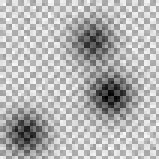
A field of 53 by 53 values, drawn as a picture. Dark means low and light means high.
Dips: three. Average level on the scale: 70%. Mirror symmetry: none.
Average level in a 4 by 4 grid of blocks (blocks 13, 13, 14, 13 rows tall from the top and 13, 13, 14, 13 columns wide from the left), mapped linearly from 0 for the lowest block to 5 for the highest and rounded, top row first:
5535
5415
4503
0455
